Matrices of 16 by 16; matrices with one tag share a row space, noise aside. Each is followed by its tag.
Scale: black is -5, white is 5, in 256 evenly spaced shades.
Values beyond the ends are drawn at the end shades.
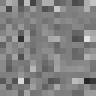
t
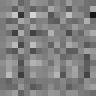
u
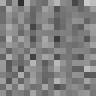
t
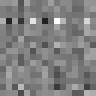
t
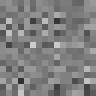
t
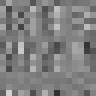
t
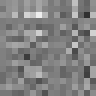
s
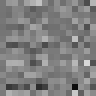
s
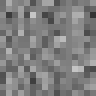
t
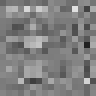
s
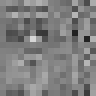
s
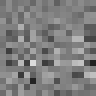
t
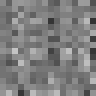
u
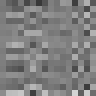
s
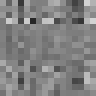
t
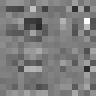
s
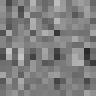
t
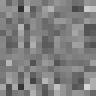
t
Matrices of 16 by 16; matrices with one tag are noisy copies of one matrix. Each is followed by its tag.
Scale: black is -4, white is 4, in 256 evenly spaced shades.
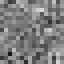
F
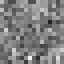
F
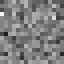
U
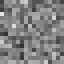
U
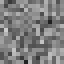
F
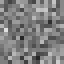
F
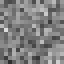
F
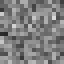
U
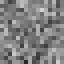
F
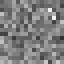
U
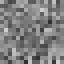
F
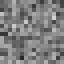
U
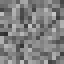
U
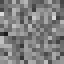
U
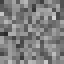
U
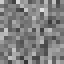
F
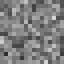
U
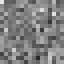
F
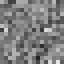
F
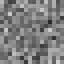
F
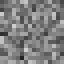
U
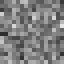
U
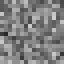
U
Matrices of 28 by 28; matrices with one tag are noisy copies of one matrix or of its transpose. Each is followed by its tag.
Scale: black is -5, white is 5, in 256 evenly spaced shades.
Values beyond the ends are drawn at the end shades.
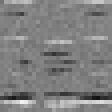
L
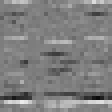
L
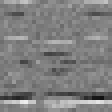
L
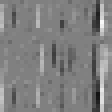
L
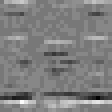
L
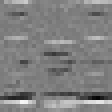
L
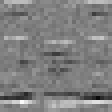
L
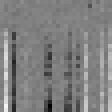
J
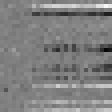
J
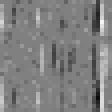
L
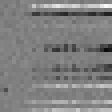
J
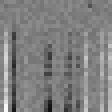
J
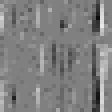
L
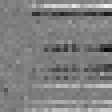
J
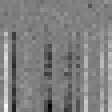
J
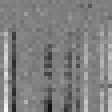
J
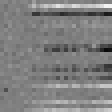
J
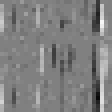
L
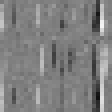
L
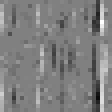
L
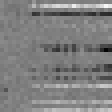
J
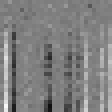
J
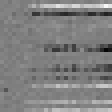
J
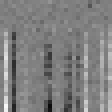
J
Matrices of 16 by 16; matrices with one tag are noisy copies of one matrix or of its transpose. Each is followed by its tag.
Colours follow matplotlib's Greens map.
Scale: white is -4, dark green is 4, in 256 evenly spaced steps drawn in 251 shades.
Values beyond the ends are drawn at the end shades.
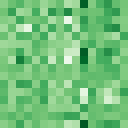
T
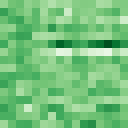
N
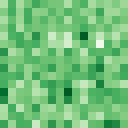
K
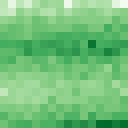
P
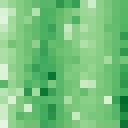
P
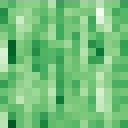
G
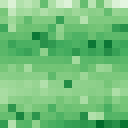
P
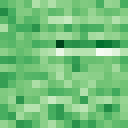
N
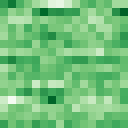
G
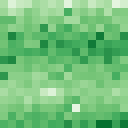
P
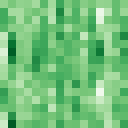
G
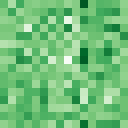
T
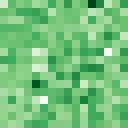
K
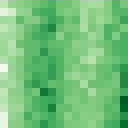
P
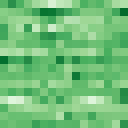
G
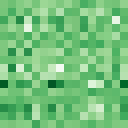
T
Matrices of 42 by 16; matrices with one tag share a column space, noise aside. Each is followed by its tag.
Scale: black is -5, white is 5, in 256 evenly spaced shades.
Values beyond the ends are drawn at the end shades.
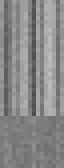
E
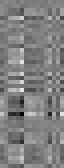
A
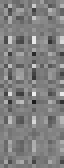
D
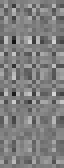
D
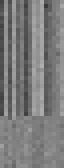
E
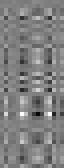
A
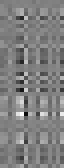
A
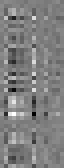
A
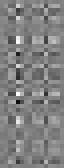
D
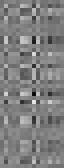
D
